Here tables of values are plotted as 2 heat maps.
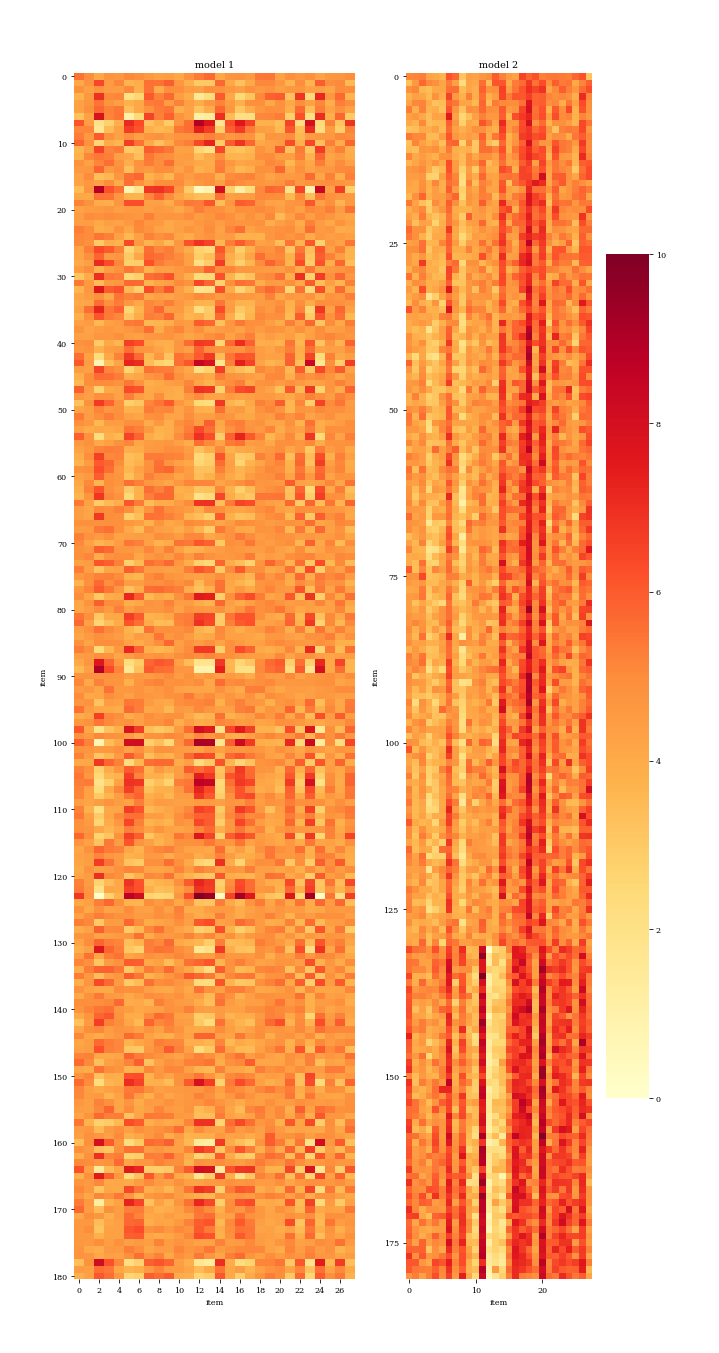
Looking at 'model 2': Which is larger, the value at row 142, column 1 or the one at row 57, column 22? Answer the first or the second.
the second
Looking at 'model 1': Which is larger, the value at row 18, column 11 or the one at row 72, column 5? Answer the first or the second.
the second
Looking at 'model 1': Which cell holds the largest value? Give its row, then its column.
123, 12
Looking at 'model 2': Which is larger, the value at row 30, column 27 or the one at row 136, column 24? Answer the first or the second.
the second
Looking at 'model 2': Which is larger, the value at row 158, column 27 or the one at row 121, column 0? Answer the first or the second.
the first
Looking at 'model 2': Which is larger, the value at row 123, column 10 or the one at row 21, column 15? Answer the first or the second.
the second
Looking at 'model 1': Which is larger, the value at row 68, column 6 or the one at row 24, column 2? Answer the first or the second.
the second
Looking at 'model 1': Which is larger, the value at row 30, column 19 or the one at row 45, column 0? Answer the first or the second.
the first
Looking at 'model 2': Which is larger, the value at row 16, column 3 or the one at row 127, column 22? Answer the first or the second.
the second
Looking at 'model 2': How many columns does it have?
28
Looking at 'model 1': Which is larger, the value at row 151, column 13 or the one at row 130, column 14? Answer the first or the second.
the first
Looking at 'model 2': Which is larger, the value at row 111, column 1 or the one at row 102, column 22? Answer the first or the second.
the second
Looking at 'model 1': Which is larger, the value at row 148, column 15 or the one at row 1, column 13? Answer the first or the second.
the first
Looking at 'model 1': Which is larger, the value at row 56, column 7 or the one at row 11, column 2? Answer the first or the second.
the second
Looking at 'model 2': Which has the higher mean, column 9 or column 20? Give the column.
20
